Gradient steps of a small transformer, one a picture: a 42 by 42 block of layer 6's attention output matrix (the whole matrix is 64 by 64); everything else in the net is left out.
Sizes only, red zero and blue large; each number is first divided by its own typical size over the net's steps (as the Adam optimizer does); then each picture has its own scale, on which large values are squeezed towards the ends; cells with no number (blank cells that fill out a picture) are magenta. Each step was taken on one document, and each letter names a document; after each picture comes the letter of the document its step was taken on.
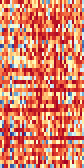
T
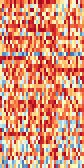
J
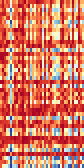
T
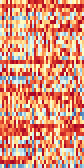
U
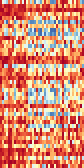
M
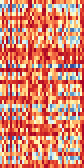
J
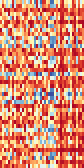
M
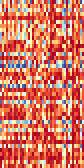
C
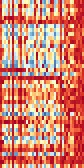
M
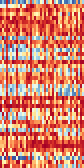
U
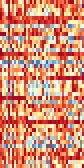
M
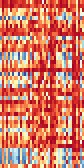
C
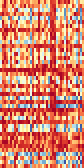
C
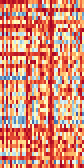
U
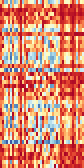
M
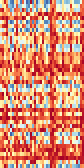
U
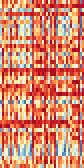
C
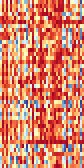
C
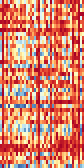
C
